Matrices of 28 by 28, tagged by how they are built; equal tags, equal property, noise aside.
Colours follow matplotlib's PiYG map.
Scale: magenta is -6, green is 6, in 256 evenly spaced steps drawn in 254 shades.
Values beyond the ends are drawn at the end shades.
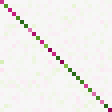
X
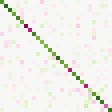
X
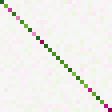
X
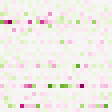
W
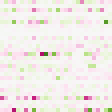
W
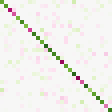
X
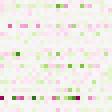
W
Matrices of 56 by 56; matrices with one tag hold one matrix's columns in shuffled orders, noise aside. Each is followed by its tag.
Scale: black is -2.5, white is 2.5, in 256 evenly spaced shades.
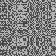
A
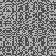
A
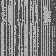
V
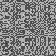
A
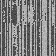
V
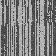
V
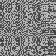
A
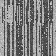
V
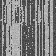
V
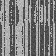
V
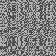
A
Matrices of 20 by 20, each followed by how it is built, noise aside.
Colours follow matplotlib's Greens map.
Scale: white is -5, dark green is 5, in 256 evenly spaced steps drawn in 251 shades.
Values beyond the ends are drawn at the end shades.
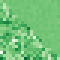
lower triangular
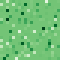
sparse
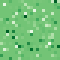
sparse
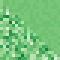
lower triangular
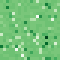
sparse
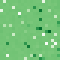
sparse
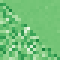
lower triangular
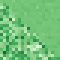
lower triangular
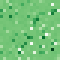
sparse
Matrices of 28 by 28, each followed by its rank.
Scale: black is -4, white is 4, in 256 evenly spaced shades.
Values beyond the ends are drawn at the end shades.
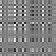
one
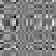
two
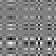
one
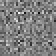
five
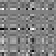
two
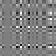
one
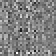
five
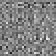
five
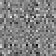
five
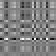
one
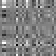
two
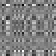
two
